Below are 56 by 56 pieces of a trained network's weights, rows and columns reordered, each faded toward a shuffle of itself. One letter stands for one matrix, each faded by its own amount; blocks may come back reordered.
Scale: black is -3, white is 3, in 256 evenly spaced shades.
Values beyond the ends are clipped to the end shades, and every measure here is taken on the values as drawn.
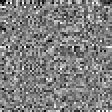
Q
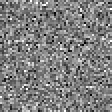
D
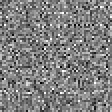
Q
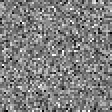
D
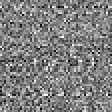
Q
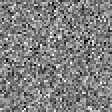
D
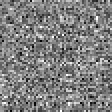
Q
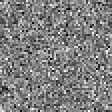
D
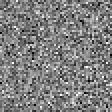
D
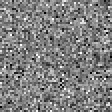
D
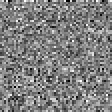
Q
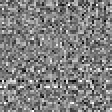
Q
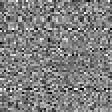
Q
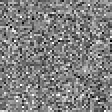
D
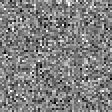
D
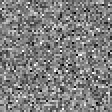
D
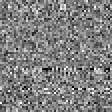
Q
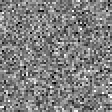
D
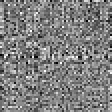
Q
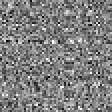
Q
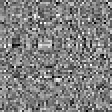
Q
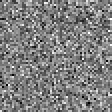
D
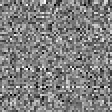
Q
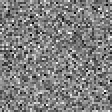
D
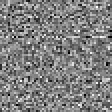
Q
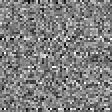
Q
